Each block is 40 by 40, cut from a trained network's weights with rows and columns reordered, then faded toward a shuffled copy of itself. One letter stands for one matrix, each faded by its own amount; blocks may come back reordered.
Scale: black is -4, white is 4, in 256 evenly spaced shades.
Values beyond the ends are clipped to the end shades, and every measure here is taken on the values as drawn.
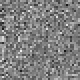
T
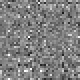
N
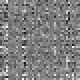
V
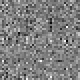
N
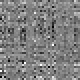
V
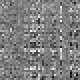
V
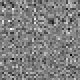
N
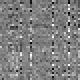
V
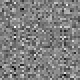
N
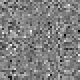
N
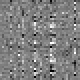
V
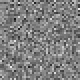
T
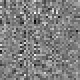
N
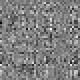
N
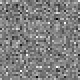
N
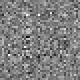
N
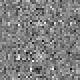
N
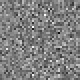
T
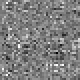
N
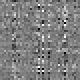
V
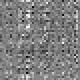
V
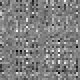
V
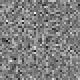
T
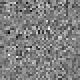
N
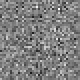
N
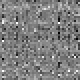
V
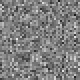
T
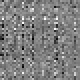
V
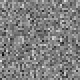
T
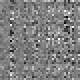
V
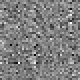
N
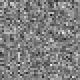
T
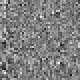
T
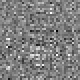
N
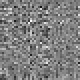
N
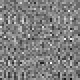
N
